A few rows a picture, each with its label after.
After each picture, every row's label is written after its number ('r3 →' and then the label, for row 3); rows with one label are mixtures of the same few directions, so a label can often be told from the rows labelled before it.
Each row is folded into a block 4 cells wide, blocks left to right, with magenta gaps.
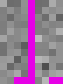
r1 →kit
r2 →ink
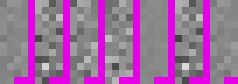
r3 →kit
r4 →ink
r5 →kit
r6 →ink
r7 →kit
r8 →ink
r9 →kit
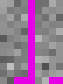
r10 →ink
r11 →ink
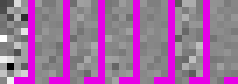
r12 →ink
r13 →kit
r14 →kit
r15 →ink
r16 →kit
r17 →kit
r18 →ink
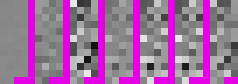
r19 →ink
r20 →ink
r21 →kit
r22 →ink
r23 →ink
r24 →ink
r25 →kit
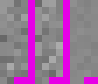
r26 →ink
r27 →kit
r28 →kit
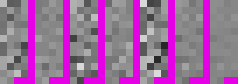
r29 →kit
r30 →ink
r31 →ink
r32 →kit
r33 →kit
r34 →ink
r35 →ink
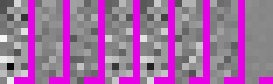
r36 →ink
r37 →kit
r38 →ink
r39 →ink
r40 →ink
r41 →kit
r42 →kit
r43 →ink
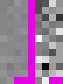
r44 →ink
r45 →ink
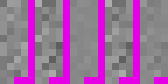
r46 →kit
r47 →kit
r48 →kit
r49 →kit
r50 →kit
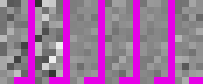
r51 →kit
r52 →kit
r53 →ink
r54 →kit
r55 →kit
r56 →ink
